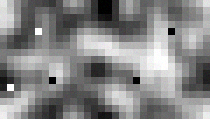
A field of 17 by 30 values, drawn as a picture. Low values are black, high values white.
Stripes: none. Ninth with the lowest average: top middle. Lone odd cells: 5, 2 higher and 3 lower than their neighbours. Roughest part: bottom left. Average level on the scale: 50%.
